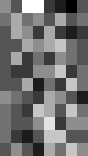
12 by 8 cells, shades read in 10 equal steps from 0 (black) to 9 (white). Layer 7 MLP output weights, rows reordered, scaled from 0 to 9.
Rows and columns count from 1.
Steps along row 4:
same up down up up down down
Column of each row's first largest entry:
3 2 2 6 2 6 7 5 4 5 5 7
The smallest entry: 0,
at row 1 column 7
